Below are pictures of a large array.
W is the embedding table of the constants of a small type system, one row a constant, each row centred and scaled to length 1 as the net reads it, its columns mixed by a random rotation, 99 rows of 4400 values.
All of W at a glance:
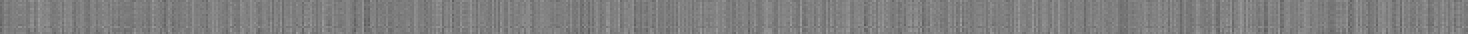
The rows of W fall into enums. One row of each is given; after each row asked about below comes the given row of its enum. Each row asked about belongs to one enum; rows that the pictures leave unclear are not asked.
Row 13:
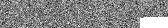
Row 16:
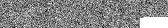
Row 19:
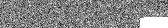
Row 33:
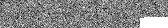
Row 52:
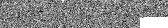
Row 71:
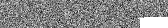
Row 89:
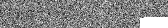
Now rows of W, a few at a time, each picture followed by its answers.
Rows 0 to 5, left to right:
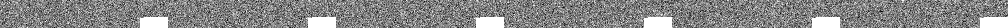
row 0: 13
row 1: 71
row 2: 71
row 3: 19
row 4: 89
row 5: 52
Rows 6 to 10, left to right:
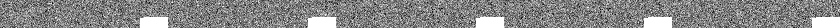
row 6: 16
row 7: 19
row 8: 33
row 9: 33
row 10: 71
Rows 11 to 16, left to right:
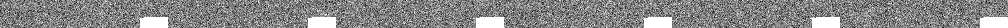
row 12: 19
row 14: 89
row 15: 71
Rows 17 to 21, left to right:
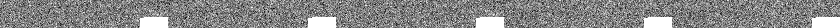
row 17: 19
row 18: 33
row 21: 89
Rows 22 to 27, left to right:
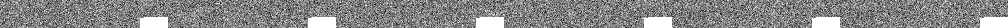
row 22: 13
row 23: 16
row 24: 19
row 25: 71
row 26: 89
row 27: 89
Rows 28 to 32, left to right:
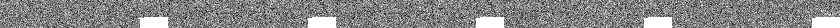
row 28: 71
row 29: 33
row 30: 33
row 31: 89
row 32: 19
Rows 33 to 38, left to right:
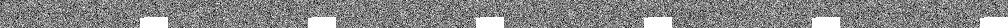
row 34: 16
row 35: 71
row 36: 71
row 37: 89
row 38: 33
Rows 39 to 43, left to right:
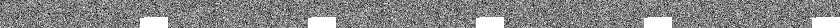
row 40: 16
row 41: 16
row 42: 13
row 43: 71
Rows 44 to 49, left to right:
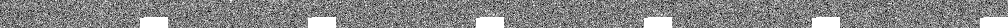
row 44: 89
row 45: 52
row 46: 19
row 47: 19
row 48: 33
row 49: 16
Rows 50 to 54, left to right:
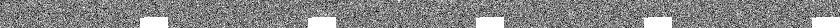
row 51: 19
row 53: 71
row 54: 71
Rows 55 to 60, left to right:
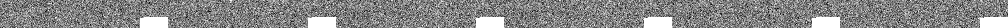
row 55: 16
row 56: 52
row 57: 89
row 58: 89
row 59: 33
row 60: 71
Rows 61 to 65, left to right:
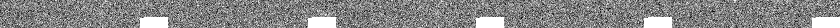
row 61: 89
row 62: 19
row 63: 89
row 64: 33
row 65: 52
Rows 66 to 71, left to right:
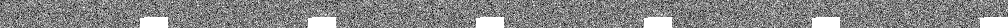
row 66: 33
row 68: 33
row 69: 19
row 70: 89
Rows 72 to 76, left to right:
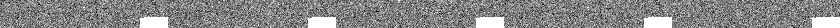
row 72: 33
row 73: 89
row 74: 52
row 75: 33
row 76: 71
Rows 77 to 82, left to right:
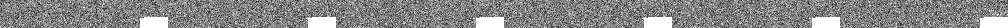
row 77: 33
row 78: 71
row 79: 13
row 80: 71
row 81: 13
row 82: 19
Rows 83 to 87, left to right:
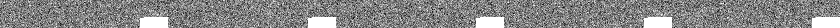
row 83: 19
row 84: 89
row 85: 33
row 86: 19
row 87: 16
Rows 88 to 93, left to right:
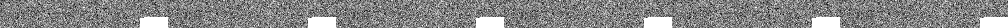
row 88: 33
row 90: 89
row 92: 33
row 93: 89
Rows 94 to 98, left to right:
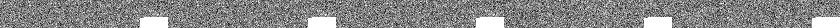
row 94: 19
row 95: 19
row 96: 19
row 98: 16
